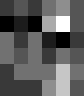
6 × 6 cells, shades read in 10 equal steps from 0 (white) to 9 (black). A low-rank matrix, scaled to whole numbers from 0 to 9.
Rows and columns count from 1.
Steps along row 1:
down up down down up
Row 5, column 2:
5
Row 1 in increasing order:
4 5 6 6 7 7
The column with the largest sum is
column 1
